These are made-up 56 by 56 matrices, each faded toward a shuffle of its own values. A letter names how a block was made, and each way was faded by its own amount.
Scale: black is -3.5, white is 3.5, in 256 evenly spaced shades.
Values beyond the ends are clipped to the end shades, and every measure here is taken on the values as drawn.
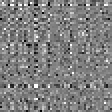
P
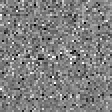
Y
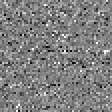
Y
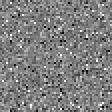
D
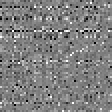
P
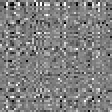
P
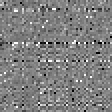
P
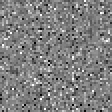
D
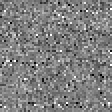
Y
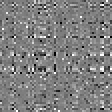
P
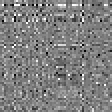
P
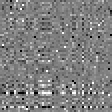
P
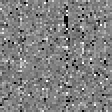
D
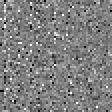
D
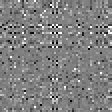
P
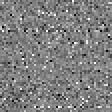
Y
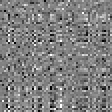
P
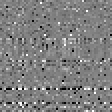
P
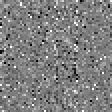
D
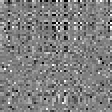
P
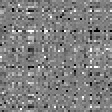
P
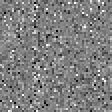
D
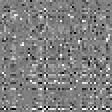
P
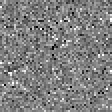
Y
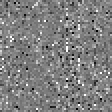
D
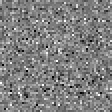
Y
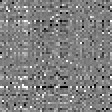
P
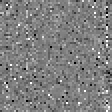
D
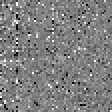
D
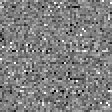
Y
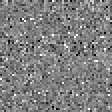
Y
